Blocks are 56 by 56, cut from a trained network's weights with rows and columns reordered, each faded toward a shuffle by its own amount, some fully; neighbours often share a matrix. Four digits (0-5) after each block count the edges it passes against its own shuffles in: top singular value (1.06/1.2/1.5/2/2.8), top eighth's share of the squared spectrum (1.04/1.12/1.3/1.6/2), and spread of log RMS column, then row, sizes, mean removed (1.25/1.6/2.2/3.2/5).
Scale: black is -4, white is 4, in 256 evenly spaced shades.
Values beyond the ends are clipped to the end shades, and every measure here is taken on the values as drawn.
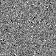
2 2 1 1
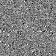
2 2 0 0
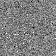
2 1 0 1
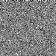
2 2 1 1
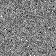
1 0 0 0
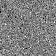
0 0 0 0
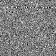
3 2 0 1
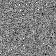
0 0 0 0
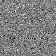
2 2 0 1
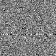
3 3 0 1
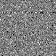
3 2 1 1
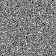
0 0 0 0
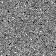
0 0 0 0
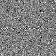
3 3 1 1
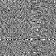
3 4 1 2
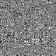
2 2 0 1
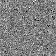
1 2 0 0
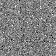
1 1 0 0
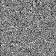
1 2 0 0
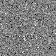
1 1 0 1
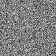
1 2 0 0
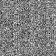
3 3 0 1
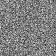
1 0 0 0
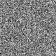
1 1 0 0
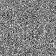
2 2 0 0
